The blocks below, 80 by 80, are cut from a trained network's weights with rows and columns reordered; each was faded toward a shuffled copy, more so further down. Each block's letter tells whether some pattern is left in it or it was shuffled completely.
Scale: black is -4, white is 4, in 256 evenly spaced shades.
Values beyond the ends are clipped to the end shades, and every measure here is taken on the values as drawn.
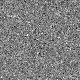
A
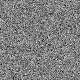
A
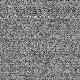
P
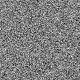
A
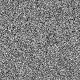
A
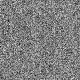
P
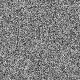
A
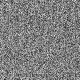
P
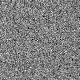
P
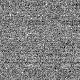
P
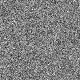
A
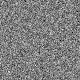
A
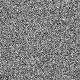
A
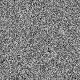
P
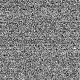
P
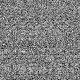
P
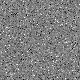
A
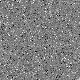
A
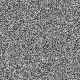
A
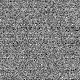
P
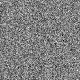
P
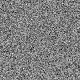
A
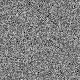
A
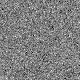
A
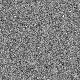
A
